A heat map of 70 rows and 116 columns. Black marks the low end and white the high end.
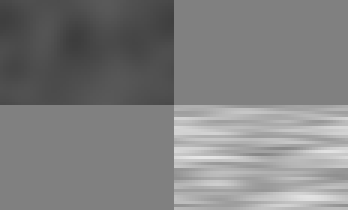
It is made of 2 by 2 panels. Panel 1,1: low, smooth, faint in contrast. Panel 1,2: middling, flat. Panel 2,1: middling, flat. Panel 2,2: high, streaked across.
